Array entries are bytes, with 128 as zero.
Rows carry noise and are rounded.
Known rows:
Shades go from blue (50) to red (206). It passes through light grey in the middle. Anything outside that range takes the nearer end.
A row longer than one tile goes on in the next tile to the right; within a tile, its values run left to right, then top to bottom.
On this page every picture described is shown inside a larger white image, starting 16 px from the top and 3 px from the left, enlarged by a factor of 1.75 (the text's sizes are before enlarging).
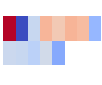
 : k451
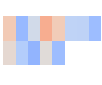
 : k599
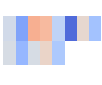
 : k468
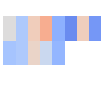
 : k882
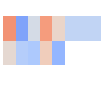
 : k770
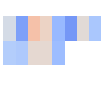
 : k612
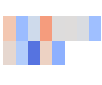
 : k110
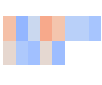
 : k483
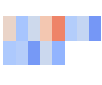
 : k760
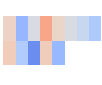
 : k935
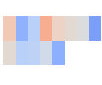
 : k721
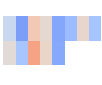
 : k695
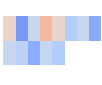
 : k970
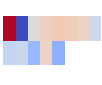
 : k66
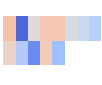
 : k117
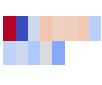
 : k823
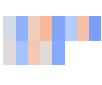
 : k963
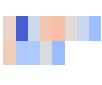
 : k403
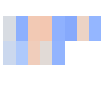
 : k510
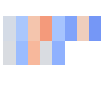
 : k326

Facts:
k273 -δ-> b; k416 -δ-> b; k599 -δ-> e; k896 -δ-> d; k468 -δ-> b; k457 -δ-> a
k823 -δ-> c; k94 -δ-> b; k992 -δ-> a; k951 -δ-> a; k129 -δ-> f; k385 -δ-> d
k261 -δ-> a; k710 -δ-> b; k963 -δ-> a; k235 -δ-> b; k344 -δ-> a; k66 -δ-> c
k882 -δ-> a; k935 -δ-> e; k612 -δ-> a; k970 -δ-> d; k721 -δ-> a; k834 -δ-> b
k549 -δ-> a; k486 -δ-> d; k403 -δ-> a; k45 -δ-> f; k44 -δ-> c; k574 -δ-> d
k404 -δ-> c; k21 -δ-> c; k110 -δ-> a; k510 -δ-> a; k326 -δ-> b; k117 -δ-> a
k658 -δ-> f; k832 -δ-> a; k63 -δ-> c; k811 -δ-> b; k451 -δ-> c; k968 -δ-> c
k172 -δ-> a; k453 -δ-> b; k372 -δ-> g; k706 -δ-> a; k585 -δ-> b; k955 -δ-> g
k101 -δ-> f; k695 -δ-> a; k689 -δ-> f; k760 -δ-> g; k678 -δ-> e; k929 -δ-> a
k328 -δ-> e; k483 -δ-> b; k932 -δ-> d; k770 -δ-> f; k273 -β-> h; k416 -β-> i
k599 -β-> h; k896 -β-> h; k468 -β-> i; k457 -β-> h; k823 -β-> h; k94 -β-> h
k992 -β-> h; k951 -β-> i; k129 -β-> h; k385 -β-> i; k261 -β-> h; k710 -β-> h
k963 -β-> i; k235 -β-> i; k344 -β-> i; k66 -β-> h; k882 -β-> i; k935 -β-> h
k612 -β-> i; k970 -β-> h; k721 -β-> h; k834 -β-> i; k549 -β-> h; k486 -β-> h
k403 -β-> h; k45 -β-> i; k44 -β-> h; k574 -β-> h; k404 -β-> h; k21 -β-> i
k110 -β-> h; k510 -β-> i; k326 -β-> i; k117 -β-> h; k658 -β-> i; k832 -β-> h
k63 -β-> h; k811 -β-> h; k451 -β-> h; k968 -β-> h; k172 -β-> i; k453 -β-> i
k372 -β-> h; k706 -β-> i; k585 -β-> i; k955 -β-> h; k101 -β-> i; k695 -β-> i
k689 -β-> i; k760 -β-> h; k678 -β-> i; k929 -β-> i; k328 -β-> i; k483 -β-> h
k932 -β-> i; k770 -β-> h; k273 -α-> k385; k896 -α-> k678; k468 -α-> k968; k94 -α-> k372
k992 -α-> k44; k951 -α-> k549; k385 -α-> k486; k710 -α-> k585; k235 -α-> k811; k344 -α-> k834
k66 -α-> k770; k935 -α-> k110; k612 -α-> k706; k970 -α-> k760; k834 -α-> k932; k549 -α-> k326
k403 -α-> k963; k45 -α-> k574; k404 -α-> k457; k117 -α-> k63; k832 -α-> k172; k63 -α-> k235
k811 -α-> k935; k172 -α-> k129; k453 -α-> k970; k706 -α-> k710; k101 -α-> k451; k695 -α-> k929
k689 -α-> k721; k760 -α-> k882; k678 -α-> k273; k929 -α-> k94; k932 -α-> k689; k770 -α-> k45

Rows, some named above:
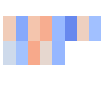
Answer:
k658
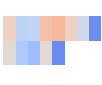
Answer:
k372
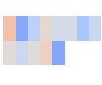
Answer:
k992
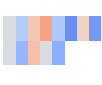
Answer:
k326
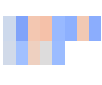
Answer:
k172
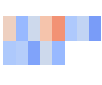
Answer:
k760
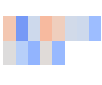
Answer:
k261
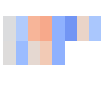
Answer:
k235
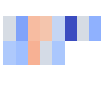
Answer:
k453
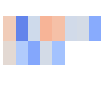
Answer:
k549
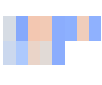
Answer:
k510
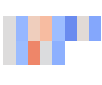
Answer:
k834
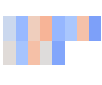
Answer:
k963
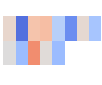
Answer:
k101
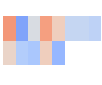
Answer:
k770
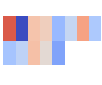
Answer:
k21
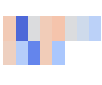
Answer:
k117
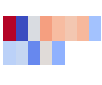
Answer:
k968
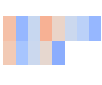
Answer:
k94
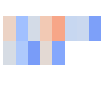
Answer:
k955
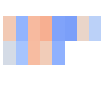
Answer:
k45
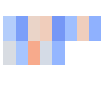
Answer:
k932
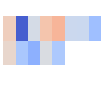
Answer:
k832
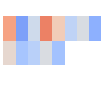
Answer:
k129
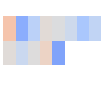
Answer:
k992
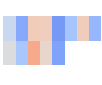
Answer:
k929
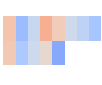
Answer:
k94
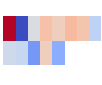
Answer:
k63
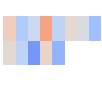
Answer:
k574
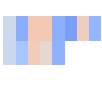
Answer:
k510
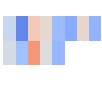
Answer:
k344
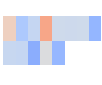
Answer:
k486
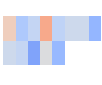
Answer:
k486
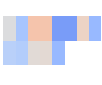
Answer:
k706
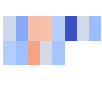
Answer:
k453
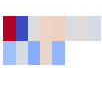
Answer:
k404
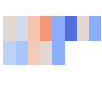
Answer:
k585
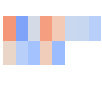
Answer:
k770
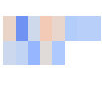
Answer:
k896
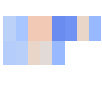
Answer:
k385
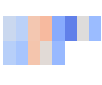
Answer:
k678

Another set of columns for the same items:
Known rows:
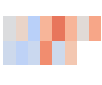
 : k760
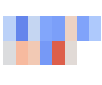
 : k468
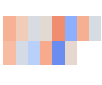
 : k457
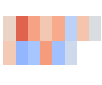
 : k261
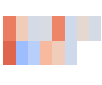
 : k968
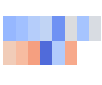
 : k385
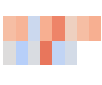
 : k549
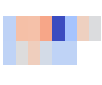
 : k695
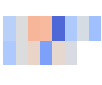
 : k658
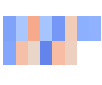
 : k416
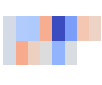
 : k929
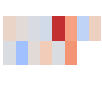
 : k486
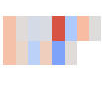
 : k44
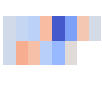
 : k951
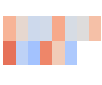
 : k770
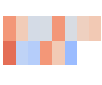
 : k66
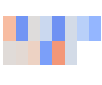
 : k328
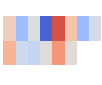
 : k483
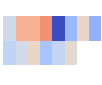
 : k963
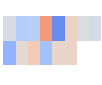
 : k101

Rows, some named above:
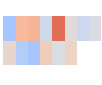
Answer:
k574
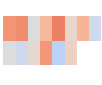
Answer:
k721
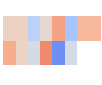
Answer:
k832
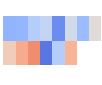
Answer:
k385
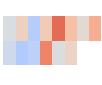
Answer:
k760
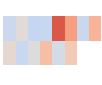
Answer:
k896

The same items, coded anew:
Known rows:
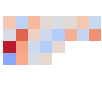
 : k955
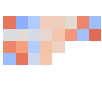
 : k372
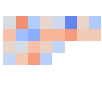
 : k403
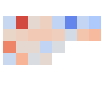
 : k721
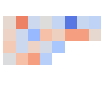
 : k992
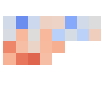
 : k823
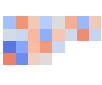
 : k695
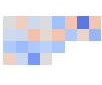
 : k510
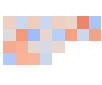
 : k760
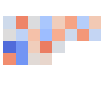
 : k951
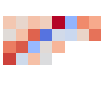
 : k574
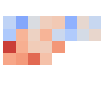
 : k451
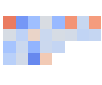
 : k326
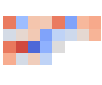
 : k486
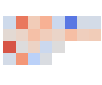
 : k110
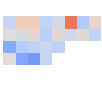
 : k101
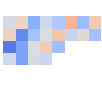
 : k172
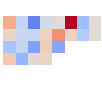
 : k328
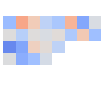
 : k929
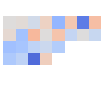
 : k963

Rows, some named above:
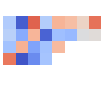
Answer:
k385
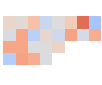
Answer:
k760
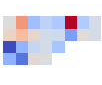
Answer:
k689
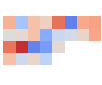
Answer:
k486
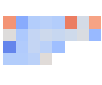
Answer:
k468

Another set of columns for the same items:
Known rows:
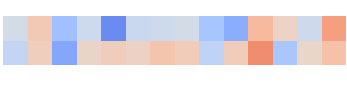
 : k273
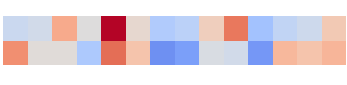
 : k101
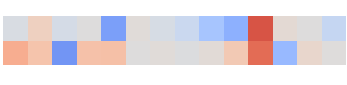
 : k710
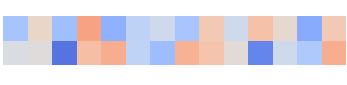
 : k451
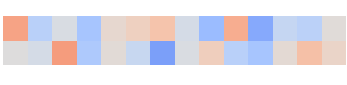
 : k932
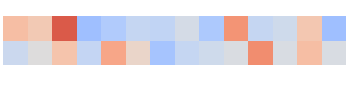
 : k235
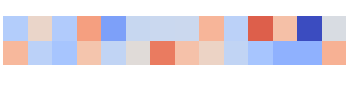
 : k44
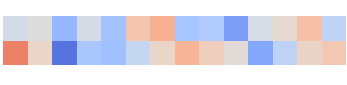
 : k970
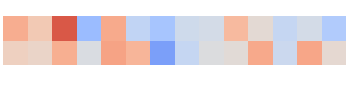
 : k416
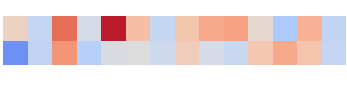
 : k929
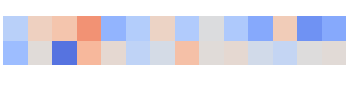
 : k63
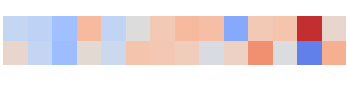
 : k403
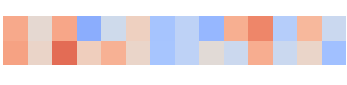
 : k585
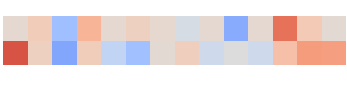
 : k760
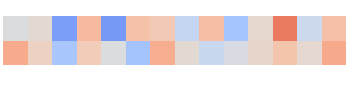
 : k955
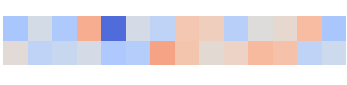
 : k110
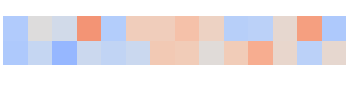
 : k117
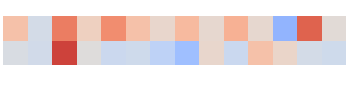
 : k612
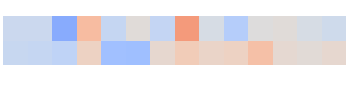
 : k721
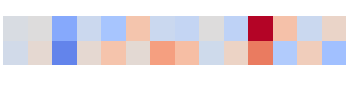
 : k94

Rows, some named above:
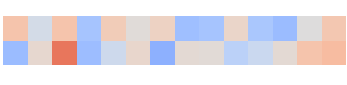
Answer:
k385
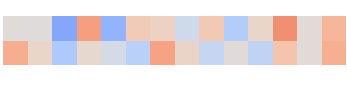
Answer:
k955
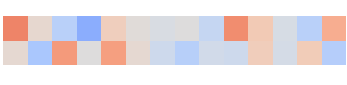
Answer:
k834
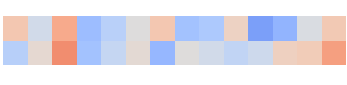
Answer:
k385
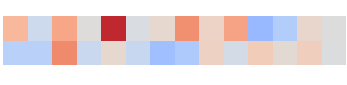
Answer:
k344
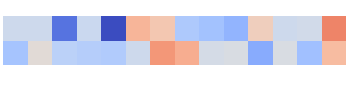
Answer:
k486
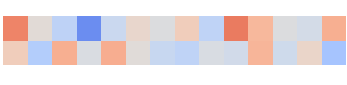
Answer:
k834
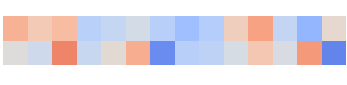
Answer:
k326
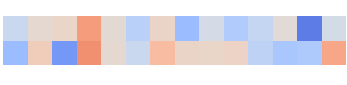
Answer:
k404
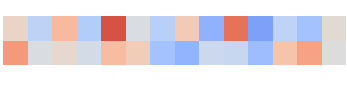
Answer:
k689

